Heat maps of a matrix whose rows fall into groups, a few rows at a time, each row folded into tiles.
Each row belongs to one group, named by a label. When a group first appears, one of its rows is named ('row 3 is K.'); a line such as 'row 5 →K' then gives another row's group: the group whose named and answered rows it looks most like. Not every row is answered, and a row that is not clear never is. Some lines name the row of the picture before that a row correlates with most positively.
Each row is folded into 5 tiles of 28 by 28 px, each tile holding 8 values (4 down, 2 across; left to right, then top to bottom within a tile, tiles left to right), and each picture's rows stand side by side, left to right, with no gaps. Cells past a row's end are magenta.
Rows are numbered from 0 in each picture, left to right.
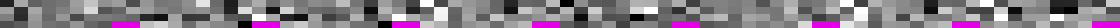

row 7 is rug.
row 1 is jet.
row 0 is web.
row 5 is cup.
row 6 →rug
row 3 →rug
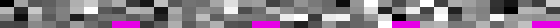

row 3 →rug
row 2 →cup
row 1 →web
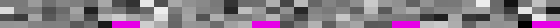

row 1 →rug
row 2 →web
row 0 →jet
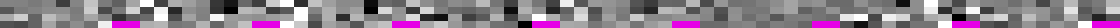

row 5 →web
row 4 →rug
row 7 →cup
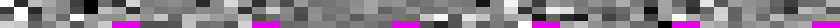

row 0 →rug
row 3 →cup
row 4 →jet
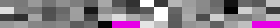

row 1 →rug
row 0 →jet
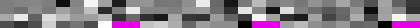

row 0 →cup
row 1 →jet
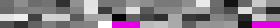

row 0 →cup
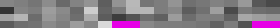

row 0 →cup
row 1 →jet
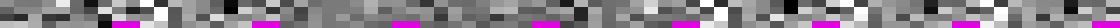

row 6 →rug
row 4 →web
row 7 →rug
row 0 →jet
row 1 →rug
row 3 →web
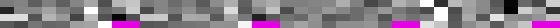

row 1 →cup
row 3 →rug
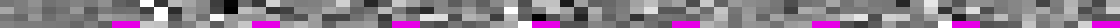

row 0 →jet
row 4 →web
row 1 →rug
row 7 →cup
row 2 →jet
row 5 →rug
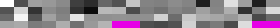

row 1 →cup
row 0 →rug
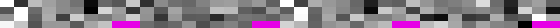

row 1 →web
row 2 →rug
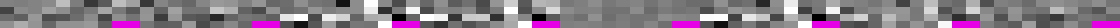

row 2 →cup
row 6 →cup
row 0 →jet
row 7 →web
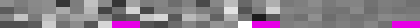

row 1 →cup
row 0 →cup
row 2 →jet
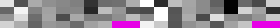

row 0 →rug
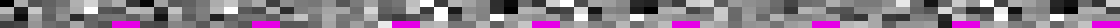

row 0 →web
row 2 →cup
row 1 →web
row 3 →rug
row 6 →jet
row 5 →rug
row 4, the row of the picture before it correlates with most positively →1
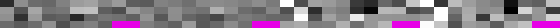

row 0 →web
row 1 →web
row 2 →rug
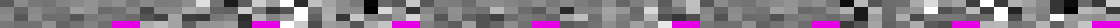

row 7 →rug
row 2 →rug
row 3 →web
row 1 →jet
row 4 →cup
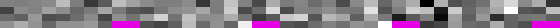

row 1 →cup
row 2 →cup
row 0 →jet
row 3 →web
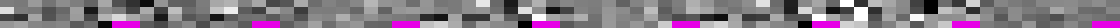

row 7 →web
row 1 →web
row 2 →web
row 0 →jet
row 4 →cup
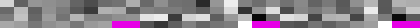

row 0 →rug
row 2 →cup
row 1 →cup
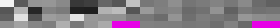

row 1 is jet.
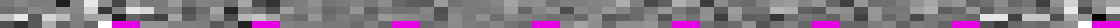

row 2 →jet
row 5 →web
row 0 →cup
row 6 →web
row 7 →cup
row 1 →jet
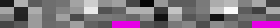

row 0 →web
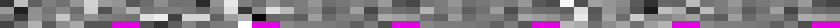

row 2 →jet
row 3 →jet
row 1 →cup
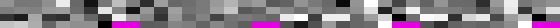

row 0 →jet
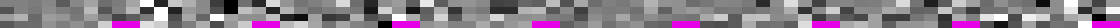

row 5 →cup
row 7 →cup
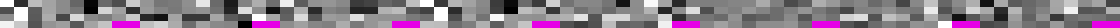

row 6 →cup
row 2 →rug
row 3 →rug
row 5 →jet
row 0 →rug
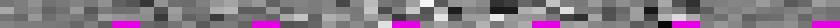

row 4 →jet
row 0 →jet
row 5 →jet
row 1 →web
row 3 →rug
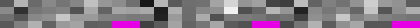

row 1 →web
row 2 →web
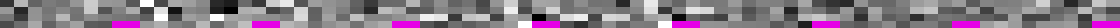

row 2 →rug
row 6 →web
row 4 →cup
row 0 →web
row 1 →rug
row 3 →cup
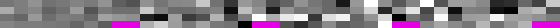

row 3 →rug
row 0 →jet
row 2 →cup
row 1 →jet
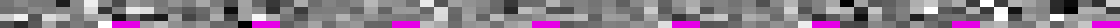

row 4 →cup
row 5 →cup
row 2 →web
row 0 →cup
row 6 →web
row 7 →rug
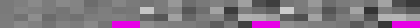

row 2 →jet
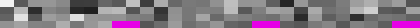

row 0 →rug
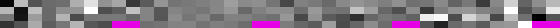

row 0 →web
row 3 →cup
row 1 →web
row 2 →web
